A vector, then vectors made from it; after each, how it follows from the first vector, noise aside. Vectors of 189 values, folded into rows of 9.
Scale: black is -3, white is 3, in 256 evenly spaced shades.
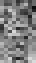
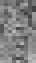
shrunk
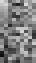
reversed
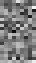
sign-scrambled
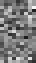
sign-scrambled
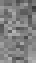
shrunk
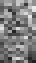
negated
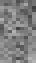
shrunk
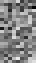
sign-scrambled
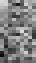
reversed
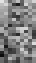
reversed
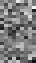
sign-scrambled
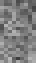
shrunk
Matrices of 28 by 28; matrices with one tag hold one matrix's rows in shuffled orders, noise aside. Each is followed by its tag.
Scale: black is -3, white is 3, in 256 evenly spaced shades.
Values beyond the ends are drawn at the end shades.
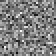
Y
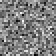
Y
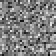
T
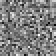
T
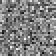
T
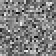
Y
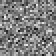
Y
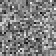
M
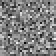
T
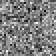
M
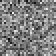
M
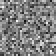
T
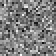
Y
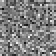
T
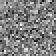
Y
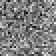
M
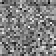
T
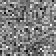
M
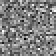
T
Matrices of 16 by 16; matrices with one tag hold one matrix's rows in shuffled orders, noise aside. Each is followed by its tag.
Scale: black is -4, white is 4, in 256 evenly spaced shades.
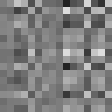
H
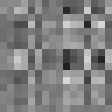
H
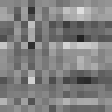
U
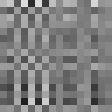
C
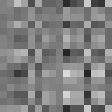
H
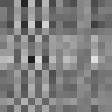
C
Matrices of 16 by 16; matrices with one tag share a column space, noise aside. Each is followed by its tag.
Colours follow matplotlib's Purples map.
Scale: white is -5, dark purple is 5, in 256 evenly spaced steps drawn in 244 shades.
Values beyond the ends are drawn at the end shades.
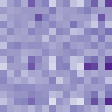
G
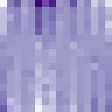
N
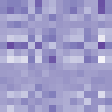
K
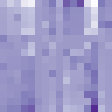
N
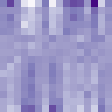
N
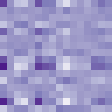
G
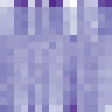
N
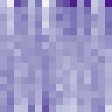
N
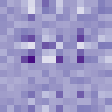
K
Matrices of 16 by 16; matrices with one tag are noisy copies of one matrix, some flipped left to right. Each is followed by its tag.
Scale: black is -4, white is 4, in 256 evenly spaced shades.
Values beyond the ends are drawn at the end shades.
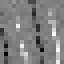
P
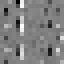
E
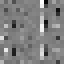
E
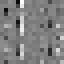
E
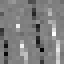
P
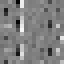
E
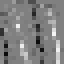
P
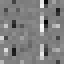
E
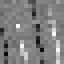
P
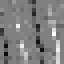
P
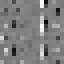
E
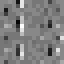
E
